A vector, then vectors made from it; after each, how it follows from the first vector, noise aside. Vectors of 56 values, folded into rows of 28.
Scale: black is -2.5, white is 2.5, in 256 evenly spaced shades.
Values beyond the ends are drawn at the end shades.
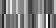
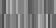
shrunk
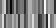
negated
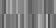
shrunk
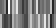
reversed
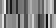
negated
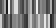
reversed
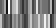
reversed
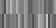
shrunk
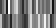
reversed
